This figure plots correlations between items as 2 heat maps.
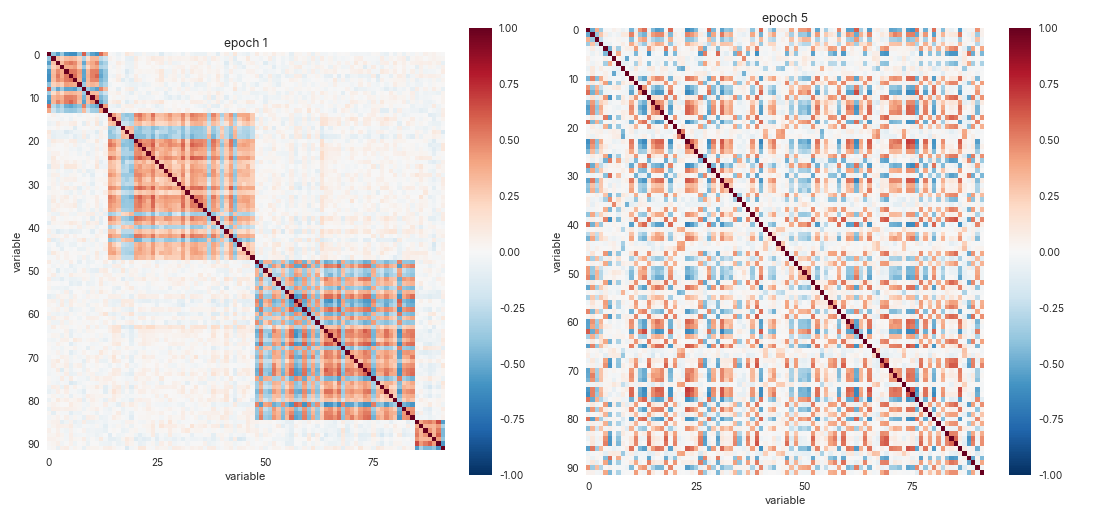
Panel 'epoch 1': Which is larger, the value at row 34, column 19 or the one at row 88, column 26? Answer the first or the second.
the second
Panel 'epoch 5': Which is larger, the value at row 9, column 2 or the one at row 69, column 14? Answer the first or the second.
the second
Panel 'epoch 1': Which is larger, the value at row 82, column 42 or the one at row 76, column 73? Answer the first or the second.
the second
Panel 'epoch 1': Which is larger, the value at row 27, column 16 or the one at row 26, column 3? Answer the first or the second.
the first
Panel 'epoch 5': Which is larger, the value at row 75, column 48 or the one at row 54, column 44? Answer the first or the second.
the first
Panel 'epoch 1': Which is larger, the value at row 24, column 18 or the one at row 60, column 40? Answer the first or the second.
the second
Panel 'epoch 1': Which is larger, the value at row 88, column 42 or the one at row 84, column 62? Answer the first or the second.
the first
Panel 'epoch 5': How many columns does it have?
92
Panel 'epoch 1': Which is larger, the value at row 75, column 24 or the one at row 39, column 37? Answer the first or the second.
the first
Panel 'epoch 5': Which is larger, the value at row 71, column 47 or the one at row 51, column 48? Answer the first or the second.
the second
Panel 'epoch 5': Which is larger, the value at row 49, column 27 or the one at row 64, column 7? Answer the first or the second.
the first
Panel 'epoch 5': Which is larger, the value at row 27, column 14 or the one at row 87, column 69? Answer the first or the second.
the second
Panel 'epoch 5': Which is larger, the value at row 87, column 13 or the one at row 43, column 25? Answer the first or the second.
the second
